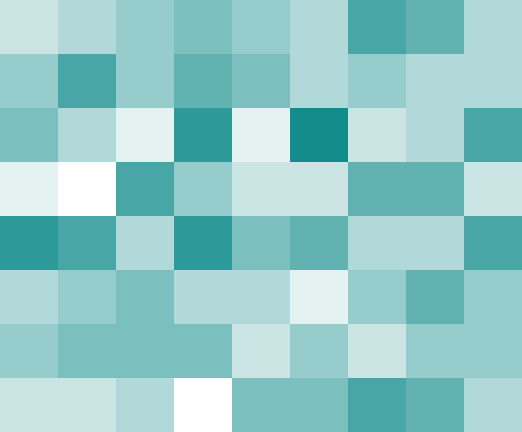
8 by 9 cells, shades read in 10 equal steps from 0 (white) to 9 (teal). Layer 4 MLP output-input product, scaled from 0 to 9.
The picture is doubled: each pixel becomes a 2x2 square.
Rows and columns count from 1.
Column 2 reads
3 7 3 0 7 4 5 2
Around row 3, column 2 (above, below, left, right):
7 0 5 1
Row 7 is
4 5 5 5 2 4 2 4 4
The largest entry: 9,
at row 3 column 6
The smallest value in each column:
1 0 1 0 1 1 2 3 2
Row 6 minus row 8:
1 2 2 3 -2 -4 -3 0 1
